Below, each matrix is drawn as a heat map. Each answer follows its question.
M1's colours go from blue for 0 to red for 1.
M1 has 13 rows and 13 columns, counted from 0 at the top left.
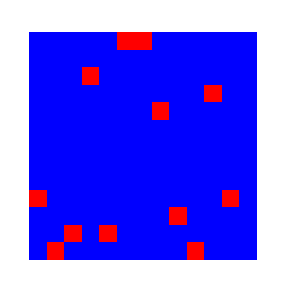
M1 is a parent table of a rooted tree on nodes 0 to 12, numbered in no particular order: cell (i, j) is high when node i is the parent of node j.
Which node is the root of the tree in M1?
12
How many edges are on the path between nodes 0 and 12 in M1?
2
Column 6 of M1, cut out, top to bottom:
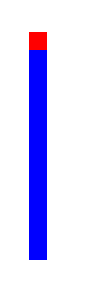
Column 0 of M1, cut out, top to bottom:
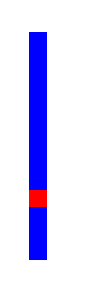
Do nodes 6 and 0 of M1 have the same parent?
no
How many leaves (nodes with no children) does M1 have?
5
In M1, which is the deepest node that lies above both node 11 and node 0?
9
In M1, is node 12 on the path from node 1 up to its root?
yes
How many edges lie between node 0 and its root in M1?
2
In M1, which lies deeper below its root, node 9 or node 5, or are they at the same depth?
node 5
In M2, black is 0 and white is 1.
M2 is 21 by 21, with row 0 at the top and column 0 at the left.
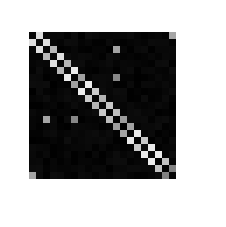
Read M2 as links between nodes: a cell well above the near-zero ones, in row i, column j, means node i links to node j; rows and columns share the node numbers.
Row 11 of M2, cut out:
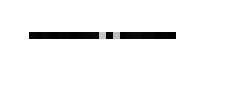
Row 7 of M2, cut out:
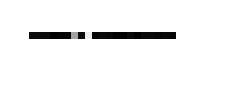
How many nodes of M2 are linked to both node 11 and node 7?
0
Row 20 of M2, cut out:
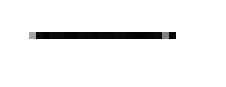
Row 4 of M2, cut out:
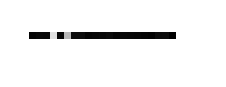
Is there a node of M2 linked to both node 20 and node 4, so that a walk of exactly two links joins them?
no
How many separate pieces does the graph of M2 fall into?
1
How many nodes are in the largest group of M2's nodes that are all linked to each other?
2
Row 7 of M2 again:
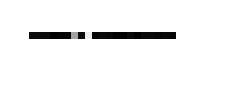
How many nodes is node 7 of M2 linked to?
2
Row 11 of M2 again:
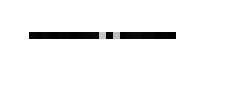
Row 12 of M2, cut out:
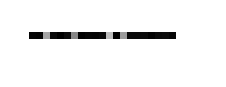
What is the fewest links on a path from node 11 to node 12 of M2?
1
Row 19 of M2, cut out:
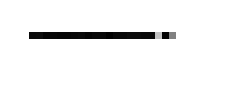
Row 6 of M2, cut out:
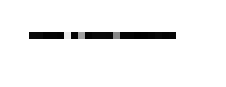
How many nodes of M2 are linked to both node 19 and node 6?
0
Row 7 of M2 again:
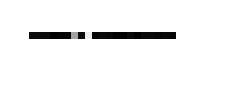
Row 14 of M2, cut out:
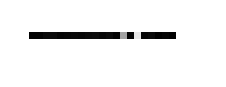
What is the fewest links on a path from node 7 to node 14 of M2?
4
